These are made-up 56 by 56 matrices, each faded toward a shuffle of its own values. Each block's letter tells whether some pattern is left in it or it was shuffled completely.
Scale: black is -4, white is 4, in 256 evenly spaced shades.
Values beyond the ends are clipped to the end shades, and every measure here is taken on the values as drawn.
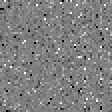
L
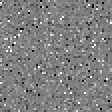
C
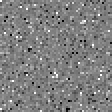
C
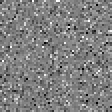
L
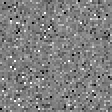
C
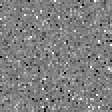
C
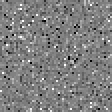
C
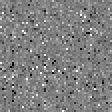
L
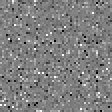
L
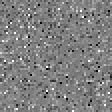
L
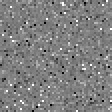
C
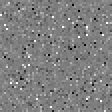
C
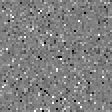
C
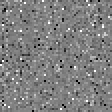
L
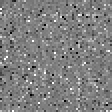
L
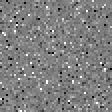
C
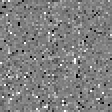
L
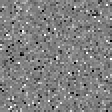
C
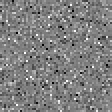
L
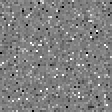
C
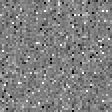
L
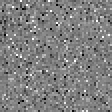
L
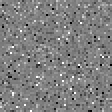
C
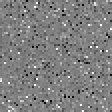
C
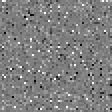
L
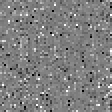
L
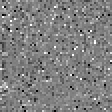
L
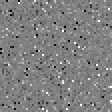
C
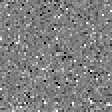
L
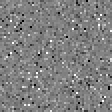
C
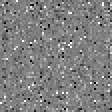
L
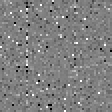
L
